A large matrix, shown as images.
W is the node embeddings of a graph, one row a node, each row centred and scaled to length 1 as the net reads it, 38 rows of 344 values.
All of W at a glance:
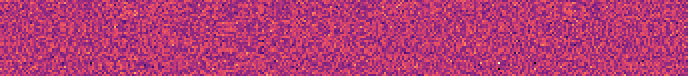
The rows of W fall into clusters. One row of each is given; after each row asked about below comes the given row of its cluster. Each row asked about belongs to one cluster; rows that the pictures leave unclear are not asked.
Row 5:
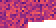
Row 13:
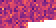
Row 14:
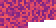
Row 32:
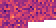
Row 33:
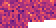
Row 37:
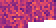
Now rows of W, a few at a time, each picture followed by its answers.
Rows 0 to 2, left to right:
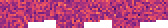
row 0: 37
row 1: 33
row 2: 32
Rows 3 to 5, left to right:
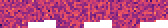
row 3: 32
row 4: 37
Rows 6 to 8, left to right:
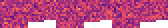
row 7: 13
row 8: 32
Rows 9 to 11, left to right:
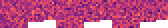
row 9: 37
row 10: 5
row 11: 14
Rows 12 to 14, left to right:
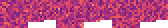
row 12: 14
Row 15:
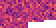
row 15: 14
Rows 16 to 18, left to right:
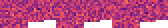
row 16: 32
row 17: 14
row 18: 5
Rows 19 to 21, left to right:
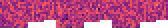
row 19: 37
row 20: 33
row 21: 37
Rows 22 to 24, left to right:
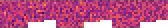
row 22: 37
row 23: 13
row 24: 14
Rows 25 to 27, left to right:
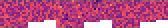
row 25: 14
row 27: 32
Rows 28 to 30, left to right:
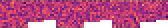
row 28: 5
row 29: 13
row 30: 37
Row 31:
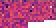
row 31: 32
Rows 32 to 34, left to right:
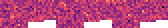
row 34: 32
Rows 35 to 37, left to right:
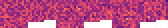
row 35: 14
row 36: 13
